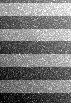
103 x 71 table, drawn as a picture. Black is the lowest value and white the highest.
Slope: up to the top right. Ninth with the lowest average: bottom left. Ninth with the highest average: top right. Stripes: horizontal, repeating 4 times.
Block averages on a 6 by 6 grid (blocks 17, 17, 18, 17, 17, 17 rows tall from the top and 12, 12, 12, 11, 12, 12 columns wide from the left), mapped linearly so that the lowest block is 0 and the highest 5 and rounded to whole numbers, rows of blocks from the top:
344455 / 222333 / 122233 / 223334 / 011122 / 001112
